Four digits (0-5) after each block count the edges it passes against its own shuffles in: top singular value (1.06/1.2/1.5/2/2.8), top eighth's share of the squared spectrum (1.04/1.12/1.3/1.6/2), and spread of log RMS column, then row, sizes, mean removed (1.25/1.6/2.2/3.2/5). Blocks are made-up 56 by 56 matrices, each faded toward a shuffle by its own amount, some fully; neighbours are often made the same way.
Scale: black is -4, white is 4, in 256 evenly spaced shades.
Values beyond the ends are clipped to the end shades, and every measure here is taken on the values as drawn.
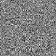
3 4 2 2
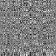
4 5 3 3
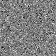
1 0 0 0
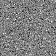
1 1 0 0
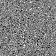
0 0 0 0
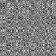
4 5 3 3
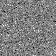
0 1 0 0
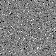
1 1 0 0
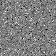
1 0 0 0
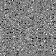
3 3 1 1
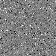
2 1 0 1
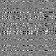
4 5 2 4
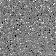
0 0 0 0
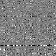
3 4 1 3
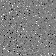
0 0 1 0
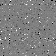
2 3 0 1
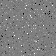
1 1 0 0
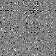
3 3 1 2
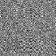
4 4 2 2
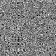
3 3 1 0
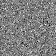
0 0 0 0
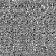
3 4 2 1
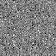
3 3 1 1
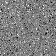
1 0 0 0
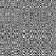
4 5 3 3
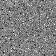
0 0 0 0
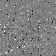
1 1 0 0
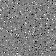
2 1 0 0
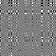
5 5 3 3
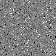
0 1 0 0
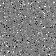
0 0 0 0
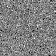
0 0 0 0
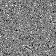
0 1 0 1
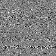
1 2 0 3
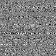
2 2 0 3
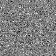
1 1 0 2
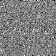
1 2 0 3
